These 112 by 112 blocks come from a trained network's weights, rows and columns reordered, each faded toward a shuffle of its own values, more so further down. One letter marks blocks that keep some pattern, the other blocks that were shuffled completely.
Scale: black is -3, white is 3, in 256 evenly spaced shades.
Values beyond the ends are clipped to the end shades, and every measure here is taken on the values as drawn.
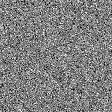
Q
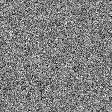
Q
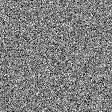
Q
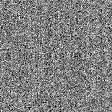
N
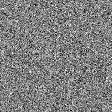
N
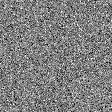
Q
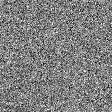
N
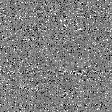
N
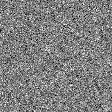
N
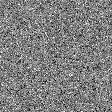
Q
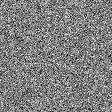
Q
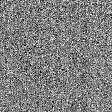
N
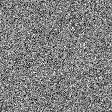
Q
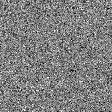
N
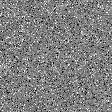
Q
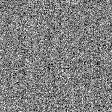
N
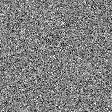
N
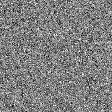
N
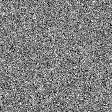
Q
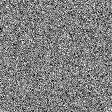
Q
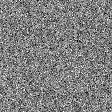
Q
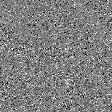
N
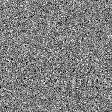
N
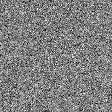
N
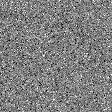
Q
